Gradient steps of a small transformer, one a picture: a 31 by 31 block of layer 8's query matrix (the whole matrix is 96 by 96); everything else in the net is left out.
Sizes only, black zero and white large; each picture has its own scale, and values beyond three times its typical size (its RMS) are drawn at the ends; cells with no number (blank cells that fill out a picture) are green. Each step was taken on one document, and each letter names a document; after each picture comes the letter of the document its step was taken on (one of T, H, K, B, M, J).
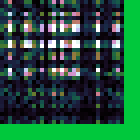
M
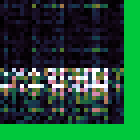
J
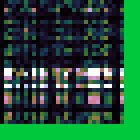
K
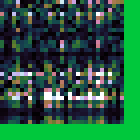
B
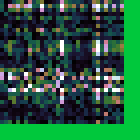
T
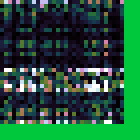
K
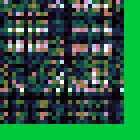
J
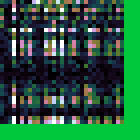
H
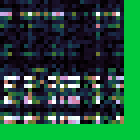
M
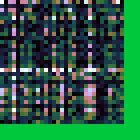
H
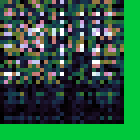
T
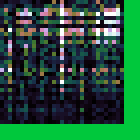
T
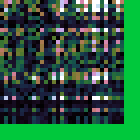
J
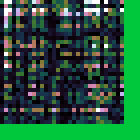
K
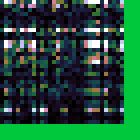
K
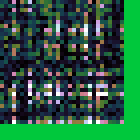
B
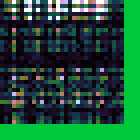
B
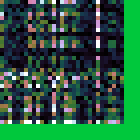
M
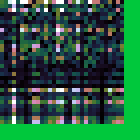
H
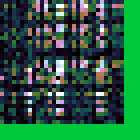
B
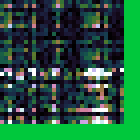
K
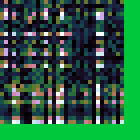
B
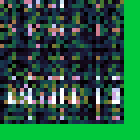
M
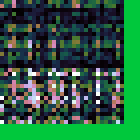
M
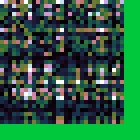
B
